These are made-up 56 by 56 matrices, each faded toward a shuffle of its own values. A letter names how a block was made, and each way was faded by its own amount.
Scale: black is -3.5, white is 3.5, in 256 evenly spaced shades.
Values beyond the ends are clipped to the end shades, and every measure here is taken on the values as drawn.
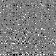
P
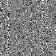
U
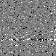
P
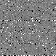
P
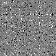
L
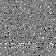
P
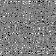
P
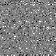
P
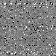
P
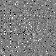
L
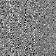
U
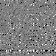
P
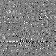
P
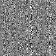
U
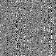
U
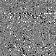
L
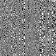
U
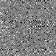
P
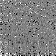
P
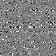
P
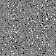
L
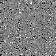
L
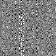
U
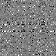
P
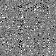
L
